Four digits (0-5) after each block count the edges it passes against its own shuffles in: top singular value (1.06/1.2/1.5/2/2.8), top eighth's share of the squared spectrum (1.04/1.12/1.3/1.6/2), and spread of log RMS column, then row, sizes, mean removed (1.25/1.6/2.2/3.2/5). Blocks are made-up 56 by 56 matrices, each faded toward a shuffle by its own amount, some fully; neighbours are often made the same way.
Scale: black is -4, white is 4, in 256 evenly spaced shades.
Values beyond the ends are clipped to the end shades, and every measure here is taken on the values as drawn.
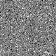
2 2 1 0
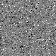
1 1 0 0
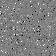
2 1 0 0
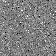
0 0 0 0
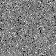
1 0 0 0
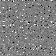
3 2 1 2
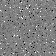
0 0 0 0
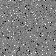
0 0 0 0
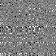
4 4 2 2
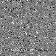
3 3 0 2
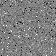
1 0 0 0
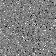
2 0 0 0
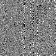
2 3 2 0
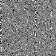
1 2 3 0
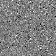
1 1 1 0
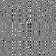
5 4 3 2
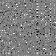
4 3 1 1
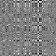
5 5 3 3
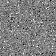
2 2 0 0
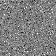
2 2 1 0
